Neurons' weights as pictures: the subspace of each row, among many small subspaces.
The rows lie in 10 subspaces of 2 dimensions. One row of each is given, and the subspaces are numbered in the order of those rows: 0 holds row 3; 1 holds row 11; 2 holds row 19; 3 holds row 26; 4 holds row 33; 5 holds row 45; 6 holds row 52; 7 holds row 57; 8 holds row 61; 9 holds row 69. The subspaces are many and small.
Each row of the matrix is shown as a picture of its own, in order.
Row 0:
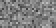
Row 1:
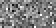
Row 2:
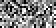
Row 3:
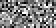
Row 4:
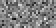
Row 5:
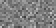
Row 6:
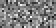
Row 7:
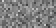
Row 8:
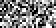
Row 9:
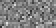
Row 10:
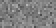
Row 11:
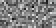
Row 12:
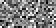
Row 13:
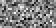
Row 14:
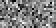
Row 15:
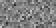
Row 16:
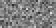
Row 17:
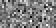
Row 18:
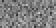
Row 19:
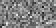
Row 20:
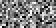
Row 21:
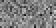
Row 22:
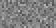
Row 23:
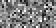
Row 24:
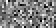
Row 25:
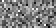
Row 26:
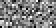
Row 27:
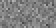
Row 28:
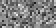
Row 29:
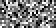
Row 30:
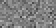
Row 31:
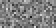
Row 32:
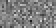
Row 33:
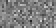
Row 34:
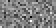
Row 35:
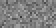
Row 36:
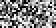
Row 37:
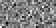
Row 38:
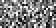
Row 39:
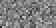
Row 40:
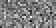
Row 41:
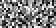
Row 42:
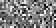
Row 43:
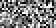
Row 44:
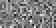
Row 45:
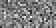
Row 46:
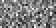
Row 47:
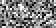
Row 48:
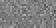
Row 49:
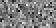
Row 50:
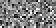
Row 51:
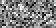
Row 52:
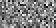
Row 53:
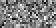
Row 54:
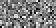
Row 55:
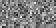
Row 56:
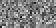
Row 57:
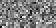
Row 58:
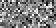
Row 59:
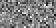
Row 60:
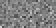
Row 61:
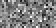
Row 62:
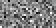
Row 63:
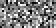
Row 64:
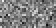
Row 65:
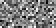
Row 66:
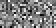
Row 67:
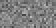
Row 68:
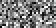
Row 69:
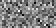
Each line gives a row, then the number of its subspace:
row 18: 9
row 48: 6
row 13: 2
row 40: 5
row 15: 2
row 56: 7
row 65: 1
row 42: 6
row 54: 3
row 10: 8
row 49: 8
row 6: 5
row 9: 2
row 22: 6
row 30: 1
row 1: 8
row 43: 0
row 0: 5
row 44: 4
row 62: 5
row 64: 0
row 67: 0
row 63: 5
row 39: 7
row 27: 6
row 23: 8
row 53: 1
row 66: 4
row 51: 2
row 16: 3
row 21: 6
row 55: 7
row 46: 9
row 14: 4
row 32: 4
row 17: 8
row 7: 9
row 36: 4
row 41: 9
